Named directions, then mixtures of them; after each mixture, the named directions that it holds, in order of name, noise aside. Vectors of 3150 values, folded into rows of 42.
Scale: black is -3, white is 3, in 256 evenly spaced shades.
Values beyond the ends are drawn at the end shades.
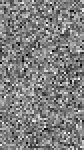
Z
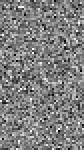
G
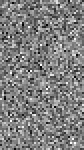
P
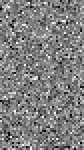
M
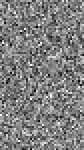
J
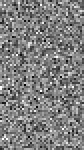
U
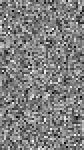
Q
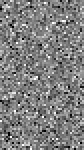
M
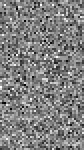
G, U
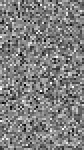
U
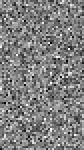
Q, U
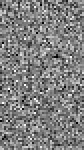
J, U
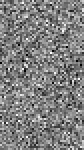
Z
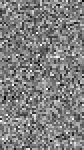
J, P, U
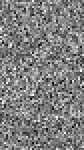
G, J, Z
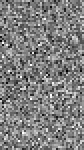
G, J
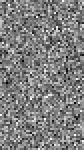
J, Q, Z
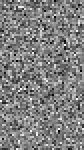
G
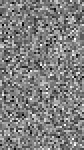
P, Q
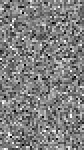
G, M
